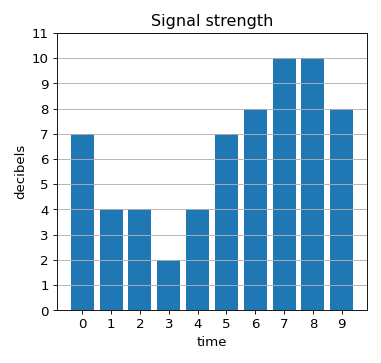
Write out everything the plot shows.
Title: Signal strength
x-axis: time, ticks 0 1 2 3 4 5 6 7 8 9
y-axis: decibels, ticks 0 1 2 3 4 5 6 7 8 9 10 11
Values:
7 4 4 2 4 7 8 10 10 8
